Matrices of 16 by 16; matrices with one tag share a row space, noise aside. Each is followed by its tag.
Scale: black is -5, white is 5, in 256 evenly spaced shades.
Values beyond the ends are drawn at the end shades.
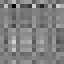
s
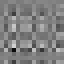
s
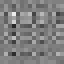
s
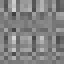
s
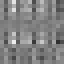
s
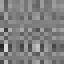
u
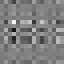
s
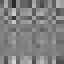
s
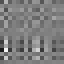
u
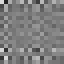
u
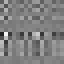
u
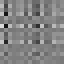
u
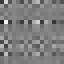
u
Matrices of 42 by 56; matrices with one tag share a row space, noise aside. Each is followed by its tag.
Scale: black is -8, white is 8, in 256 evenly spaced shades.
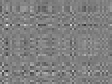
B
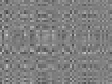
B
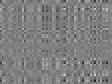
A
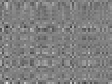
B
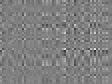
A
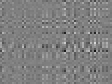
A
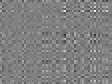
A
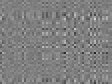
A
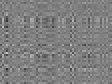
B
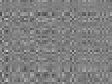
B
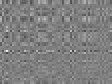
B
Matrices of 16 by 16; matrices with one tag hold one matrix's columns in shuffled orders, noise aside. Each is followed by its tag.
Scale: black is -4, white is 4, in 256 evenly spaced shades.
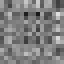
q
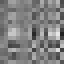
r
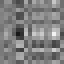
r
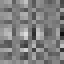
r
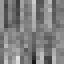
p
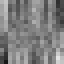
p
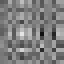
r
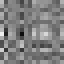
r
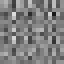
q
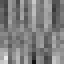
p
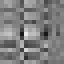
r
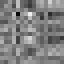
q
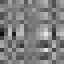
r
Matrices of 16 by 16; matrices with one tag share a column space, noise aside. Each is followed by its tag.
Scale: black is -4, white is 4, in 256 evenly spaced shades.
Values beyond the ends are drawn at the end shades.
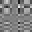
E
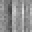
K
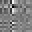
E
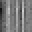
K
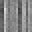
K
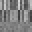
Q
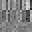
Q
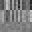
Q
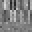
Q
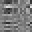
E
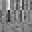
Q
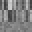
Q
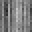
K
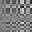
E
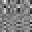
E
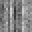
K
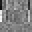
Q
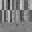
Q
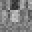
Q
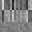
Q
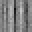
K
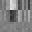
Q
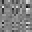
E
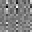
E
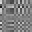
E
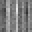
K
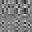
E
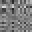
E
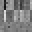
Q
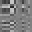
E
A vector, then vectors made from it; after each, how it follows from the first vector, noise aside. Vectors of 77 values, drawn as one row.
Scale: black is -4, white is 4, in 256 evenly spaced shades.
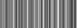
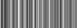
reversed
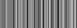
negated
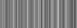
shrunk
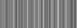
shrunk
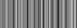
negated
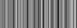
negated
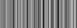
negated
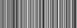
sign-scrambled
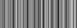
negated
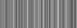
shrunk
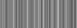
shrunk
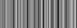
negated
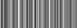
reversed
